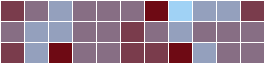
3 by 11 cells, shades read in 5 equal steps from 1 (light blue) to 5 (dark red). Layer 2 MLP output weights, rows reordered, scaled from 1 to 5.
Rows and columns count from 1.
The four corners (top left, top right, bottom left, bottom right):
4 4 4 3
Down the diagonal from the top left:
4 2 5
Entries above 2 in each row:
7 8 9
